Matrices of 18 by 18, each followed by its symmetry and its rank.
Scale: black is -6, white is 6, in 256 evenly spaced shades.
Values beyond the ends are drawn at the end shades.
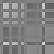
symmetric, rank one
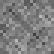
symmetric, full rank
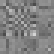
symmetric, rank three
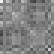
symmetric, rank three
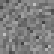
symmetric, full rank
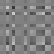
symmetric, rank one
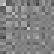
symmetric, rank three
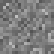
symmetric, full rank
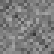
symmetric, full rank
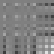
symmetric, rank one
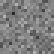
symmetric, full rank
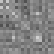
symmetric, rank three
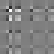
symmetric, rank one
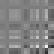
symmetric, rank one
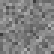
symmetric, full rank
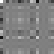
symmetric, rank one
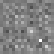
symmetric, rank three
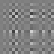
symmetric, rank one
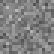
symmetric, full rank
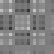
symmetric, rank one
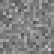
symmetric, full rank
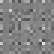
symmetric, rank three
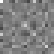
symmetric, rank three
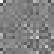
symmetric, rank three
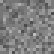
symmetric, full rank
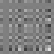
symmetric, rank one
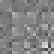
symmetric, rank three
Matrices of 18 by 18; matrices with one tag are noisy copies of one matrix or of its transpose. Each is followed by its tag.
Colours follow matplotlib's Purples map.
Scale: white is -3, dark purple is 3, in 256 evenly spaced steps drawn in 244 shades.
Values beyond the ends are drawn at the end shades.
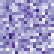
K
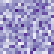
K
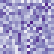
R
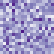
R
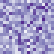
R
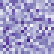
R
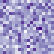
R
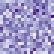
K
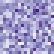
K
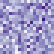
R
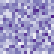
K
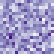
K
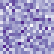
R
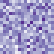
R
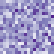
K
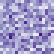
K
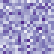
R
